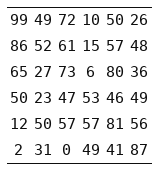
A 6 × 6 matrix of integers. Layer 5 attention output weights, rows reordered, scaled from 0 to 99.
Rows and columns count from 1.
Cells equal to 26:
1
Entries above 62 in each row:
2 1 3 0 1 1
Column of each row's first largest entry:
1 1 5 4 5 6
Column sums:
314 232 310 190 355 302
